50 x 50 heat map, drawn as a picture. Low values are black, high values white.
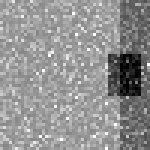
Histogram: skewed, a long tail of low values. Odd patch: lower, in the middle right. Ninth with the lowest average: middle right. Seam: vertical, 80% of the way across, the left part higher. Stripes: none.
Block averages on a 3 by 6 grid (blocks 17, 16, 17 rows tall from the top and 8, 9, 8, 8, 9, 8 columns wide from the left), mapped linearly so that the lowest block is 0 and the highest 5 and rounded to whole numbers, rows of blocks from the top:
555542 / 555520 / 555542
